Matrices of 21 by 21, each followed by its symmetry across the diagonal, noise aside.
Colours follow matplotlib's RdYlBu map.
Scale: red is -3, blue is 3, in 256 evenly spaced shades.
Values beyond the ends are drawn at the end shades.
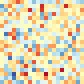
neither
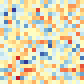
neither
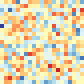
neither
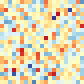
neither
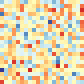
neither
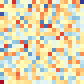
antisymmetric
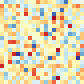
antisymmetric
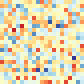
neither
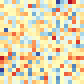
antisymmetric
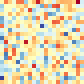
antisymmetric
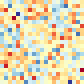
antisymmetric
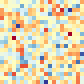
neither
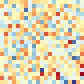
antisymmetric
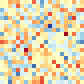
antisymmetric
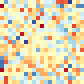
antisymmetric
